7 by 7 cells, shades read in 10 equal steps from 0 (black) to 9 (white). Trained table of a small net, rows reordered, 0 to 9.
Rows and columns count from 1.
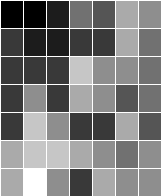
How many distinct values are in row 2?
4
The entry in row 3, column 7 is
4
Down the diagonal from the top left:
0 1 2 6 2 4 5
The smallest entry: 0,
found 2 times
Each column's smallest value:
0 0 1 2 2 3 3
